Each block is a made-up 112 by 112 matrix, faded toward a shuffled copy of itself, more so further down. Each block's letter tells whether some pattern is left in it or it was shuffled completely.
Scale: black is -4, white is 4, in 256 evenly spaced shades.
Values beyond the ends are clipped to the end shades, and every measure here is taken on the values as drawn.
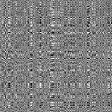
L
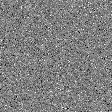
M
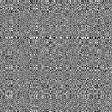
L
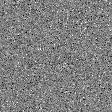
M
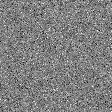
M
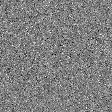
M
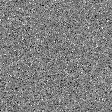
M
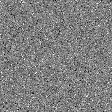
M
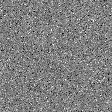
M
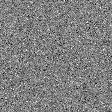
M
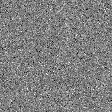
M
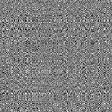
L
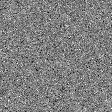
M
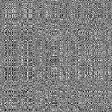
L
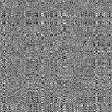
L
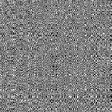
L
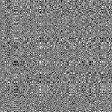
L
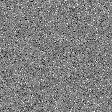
M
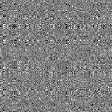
L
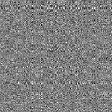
L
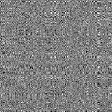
L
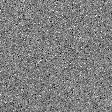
M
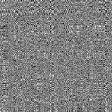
L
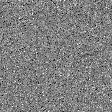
M
